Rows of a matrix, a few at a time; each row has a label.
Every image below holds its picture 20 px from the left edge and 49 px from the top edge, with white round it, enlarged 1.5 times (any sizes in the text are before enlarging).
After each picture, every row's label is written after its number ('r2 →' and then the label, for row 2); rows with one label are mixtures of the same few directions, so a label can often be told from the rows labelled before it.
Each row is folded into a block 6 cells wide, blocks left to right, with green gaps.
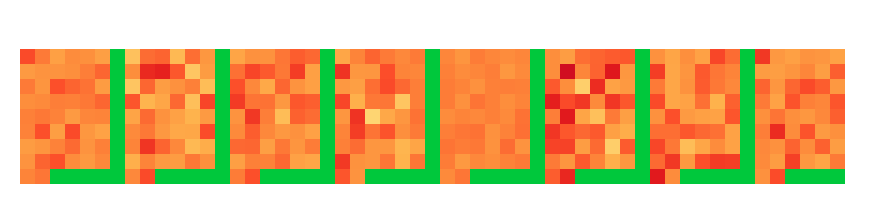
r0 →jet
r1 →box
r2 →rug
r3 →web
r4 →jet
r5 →rug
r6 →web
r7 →jet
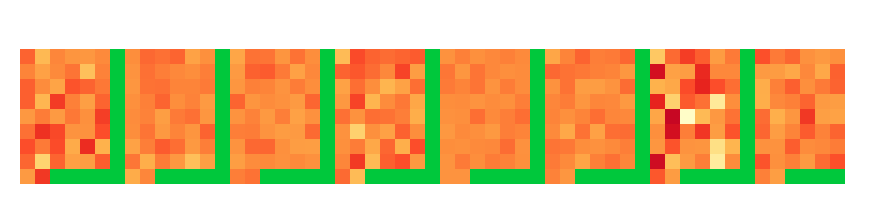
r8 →jet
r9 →web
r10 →box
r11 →jet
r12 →rug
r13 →jet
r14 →web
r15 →rug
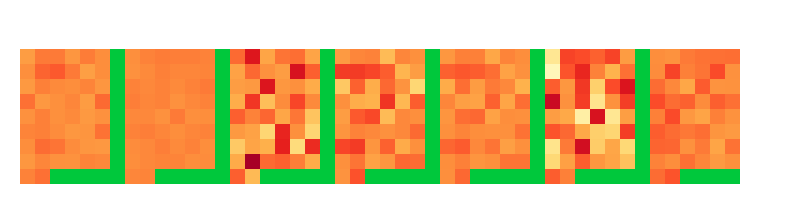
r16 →box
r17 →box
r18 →jet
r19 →box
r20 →box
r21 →box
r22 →rug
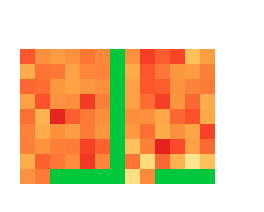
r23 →web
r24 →web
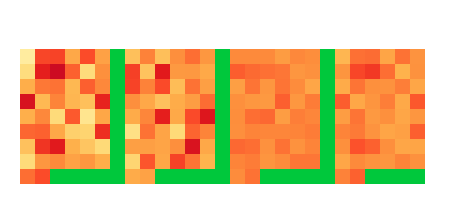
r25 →box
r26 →rug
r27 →box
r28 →box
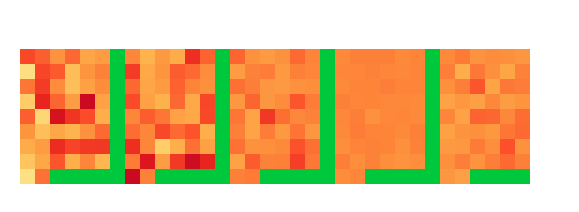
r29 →web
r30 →web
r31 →web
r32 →web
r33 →rug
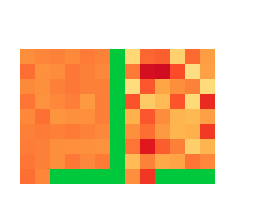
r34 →web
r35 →box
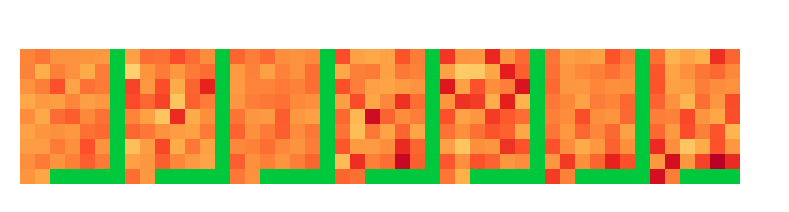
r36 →rug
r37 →box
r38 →rug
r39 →web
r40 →box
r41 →web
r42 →web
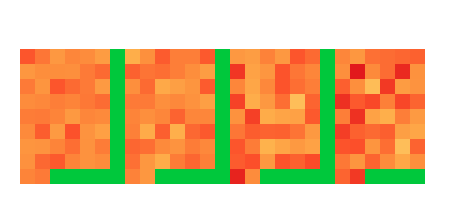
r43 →jet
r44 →jet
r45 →web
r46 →rug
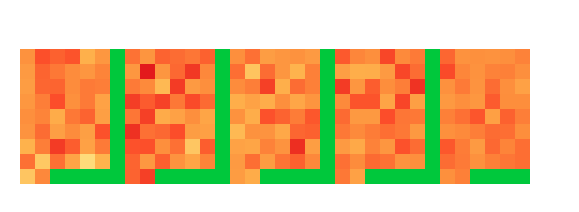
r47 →web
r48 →rug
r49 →rug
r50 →box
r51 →box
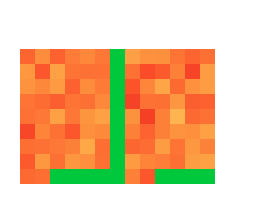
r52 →rug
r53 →rug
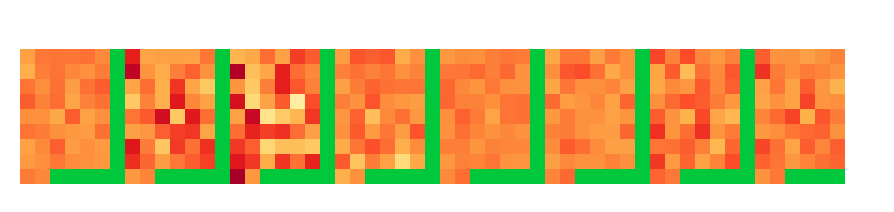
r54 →box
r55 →box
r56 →web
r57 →web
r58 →rug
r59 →box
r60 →rug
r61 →box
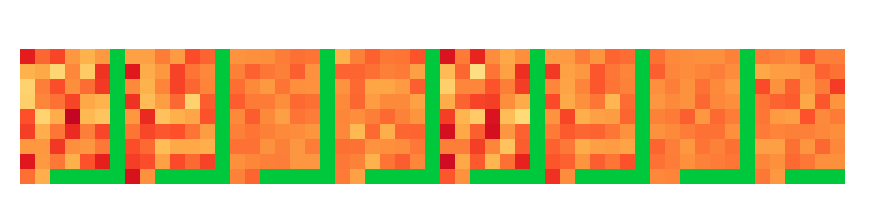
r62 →rug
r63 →web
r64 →rug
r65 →jet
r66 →rug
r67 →web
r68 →box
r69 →box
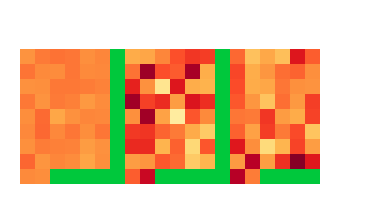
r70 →web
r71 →rug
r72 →web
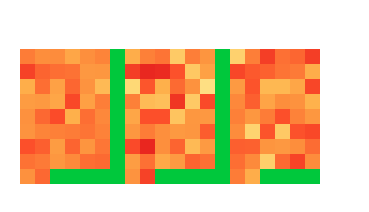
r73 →box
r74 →box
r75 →jet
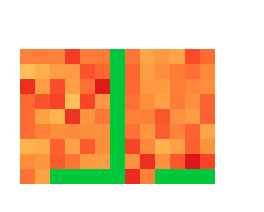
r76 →box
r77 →web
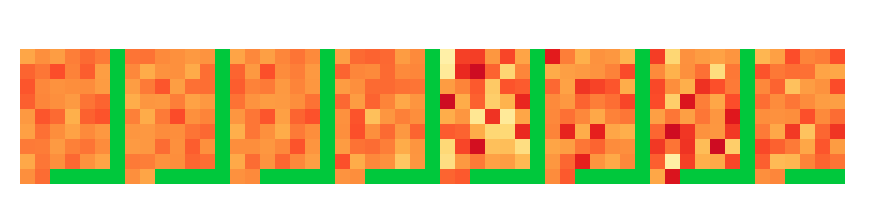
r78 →rug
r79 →rug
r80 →rug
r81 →web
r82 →box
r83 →jet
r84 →jet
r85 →jet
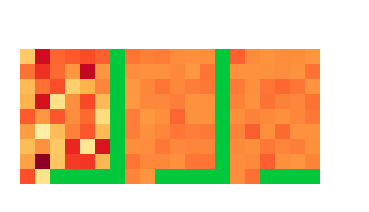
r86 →jet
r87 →rug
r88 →jet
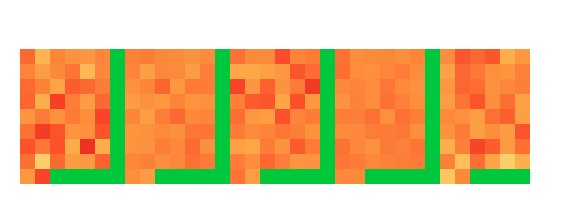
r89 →jet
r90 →rug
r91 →box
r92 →box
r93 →web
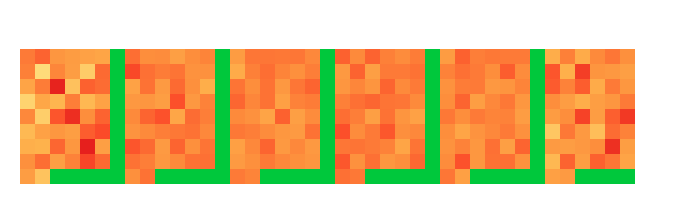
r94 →rug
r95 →box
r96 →box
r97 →rug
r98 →jet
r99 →rug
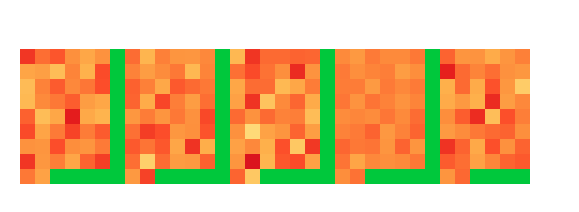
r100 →rug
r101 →jet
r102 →jet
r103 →jet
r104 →box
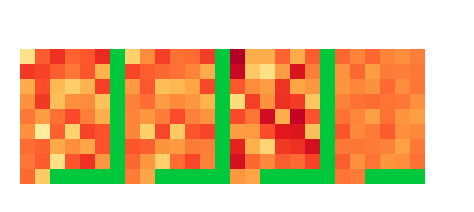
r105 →jet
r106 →jet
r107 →box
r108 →rug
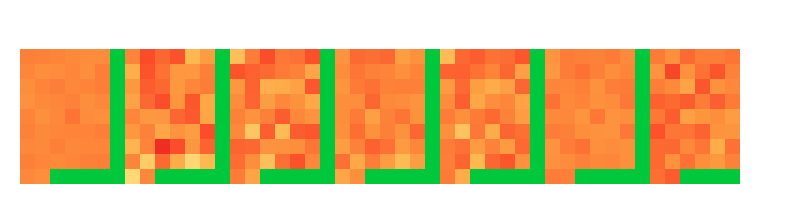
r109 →rug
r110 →web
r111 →jet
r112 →web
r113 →jet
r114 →box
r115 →rug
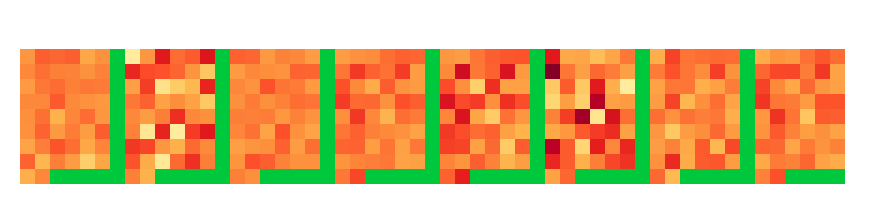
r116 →web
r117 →jet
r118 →jet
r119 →rug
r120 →rug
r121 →box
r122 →jet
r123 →rug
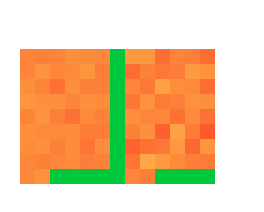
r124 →rug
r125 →jet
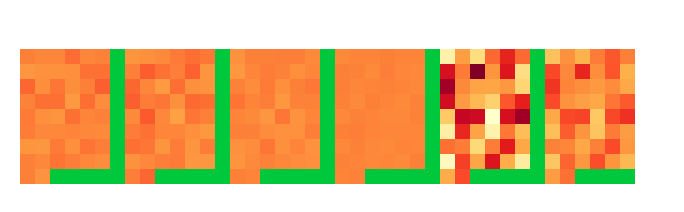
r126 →box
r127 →rug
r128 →box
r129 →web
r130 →rug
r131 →rug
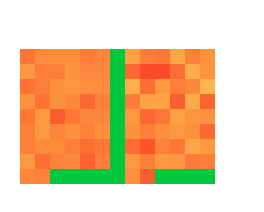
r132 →web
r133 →box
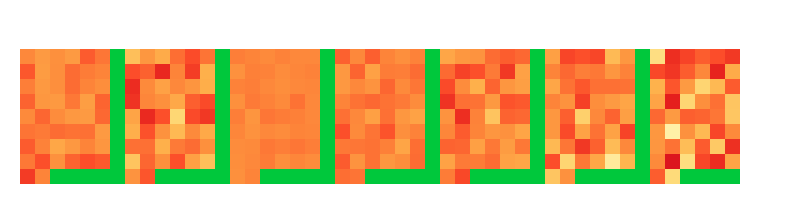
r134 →web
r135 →rug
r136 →web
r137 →rug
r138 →rug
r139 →web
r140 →jet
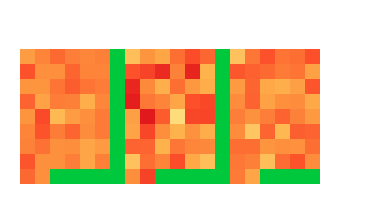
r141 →web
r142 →rug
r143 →jet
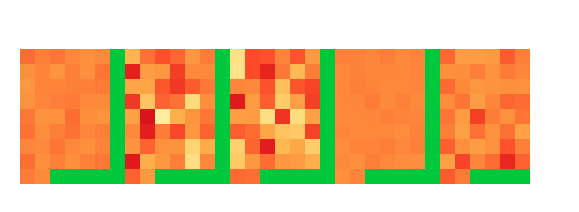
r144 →rug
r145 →web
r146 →box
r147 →web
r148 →web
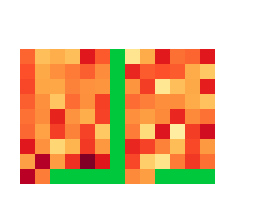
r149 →web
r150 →jet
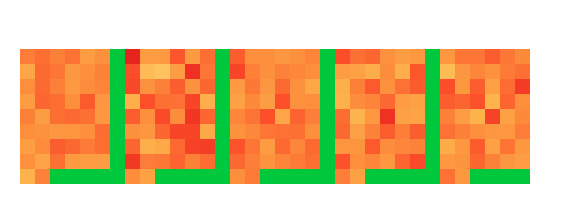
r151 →web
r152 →box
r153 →box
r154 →rug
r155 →box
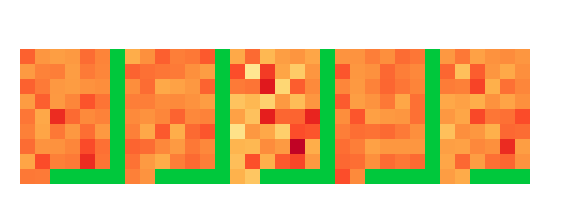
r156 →web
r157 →jet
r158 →rug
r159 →web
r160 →rug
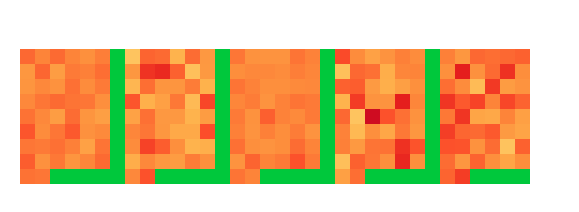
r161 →rug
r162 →box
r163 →web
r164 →web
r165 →rug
